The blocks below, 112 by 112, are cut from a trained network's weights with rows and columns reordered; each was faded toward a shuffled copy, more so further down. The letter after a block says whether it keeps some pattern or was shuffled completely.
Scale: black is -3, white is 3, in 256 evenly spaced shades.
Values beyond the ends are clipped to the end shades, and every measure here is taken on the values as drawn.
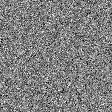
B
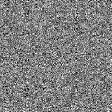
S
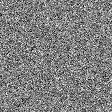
B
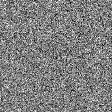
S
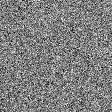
B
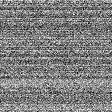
S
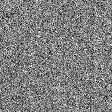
S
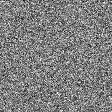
B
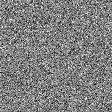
B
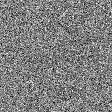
B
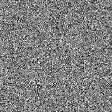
S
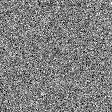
B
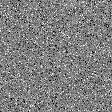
B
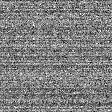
S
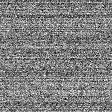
S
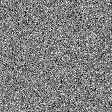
B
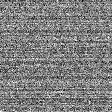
S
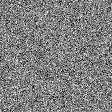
B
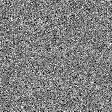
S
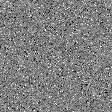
B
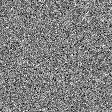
B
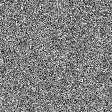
B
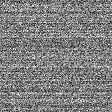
S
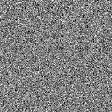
S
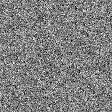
B
